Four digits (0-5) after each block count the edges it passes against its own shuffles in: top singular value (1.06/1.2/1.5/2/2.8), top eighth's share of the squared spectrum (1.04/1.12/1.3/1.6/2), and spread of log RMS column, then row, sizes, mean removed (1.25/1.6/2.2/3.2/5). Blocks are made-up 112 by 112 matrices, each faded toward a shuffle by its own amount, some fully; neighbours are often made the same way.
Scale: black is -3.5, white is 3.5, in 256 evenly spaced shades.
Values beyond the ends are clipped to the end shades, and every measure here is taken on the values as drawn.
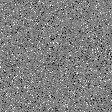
0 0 0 0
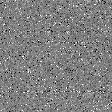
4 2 0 1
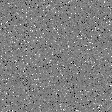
1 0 0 0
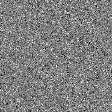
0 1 2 0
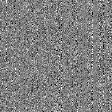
1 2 4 0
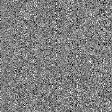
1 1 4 0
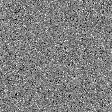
0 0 1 0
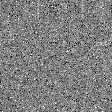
3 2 0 0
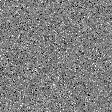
0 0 0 0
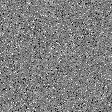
1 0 0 0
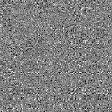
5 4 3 2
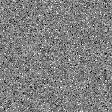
3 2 0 1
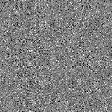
4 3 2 1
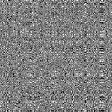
5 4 3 3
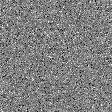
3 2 0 0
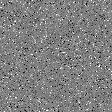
0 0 0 0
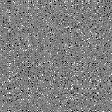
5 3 2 2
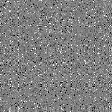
4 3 2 2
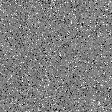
2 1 0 0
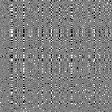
5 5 4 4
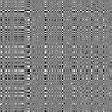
5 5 4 4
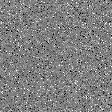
3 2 0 0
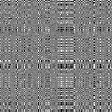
5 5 4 4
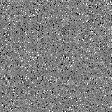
4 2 1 1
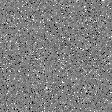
3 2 0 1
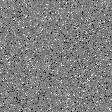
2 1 0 0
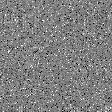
3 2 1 0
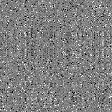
4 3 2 1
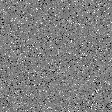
3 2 0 0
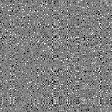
5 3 3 2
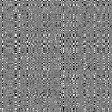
5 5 4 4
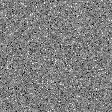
0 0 0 0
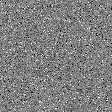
0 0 0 0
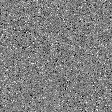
0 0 0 0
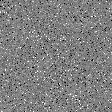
2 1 0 0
